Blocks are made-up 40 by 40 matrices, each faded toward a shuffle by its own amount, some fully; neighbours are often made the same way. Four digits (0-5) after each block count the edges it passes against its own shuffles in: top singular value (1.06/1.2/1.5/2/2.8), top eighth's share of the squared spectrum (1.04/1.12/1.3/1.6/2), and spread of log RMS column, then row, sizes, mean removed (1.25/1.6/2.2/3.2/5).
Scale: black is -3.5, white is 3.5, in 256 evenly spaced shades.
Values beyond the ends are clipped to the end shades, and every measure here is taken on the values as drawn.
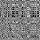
4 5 2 3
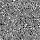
2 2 0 0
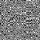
3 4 1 2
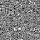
3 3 1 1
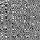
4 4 2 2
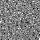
0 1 0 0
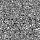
0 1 0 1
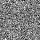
0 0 0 0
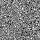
0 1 0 0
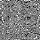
3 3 1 1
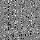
1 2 2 0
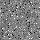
0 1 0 0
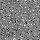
0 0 0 0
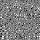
3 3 1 2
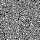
2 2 1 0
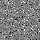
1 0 0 0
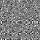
3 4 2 2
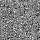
2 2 1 0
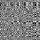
4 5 2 3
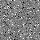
0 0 0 0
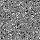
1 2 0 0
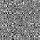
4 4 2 2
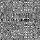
3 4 2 2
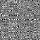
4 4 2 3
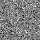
0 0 0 0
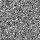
0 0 0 0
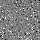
0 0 0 0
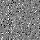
3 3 1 0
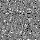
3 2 1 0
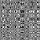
4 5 3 3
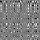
4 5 3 3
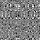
4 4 2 2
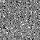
2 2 1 0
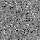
2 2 0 1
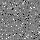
0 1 0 0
